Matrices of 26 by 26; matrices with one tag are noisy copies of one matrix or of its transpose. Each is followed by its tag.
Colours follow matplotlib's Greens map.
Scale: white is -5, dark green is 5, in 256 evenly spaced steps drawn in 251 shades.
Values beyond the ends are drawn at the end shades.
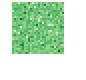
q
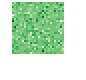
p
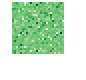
p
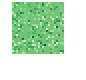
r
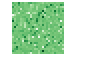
p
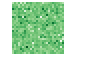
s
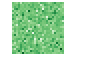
q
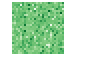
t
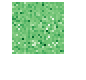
r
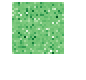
s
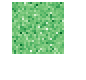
p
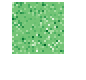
r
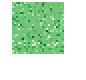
r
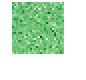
r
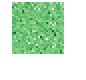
r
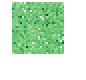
s
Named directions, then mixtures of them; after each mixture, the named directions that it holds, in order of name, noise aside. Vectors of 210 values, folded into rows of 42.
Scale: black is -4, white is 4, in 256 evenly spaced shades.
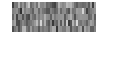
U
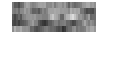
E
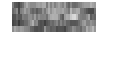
E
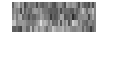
E, U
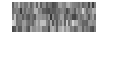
E, U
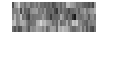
E, U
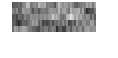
E, U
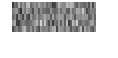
U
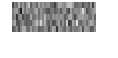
U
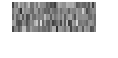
U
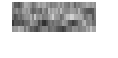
E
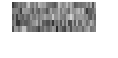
E, U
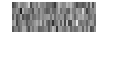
U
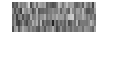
E, U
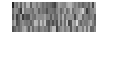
U
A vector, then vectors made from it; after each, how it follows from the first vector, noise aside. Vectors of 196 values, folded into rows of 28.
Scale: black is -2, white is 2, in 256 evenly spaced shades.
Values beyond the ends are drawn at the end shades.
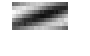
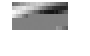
partly zeroed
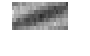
shrunk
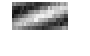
negated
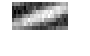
negated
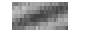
shrunk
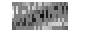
partly zeroed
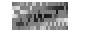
partly zeroed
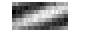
negated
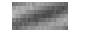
shrunk
